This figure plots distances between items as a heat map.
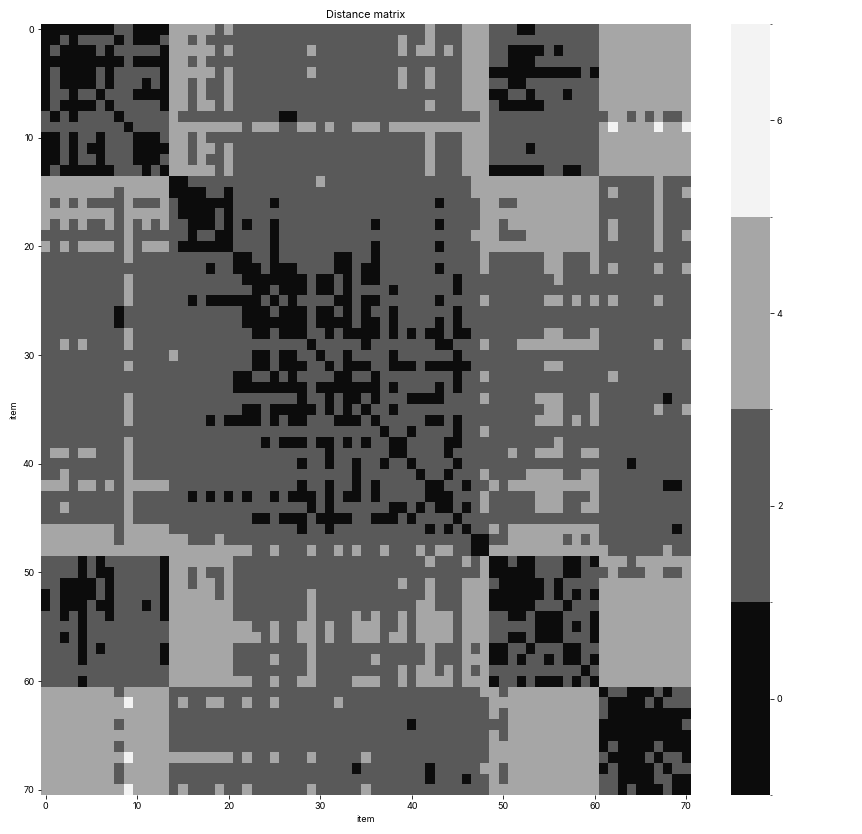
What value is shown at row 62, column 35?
2
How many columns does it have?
71
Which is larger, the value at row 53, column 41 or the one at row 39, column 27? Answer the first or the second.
the first
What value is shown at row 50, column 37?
2
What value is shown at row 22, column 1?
2
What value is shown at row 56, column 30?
2
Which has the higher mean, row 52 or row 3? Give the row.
52
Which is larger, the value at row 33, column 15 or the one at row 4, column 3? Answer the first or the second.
the first
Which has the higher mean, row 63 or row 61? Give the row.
61
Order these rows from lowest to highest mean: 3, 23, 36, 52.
23, 36, 3, 52
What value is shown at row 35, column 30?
2
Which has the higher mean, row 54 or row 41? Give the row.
54
